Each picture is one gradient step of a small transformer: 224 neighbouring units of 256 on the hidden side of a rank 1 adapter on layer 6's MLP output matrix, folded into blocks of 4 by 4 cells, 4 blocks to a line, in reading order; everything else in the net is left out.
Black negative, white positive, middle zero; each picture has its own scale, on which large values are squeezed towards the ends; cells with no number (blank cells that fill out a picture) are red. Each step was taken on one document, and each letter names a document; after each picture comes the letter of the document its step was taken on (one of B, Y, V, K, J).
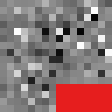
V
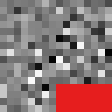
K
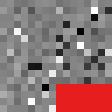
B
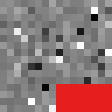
B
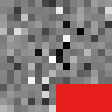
B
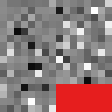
K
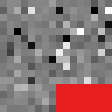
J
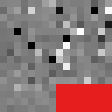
J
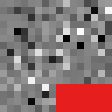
V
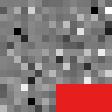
J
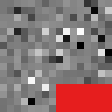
V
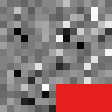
V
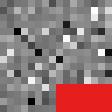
B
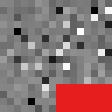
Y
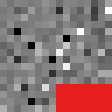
Y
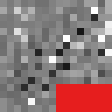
Y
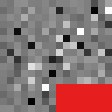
B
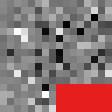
V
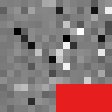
J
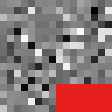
J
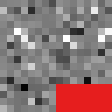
J
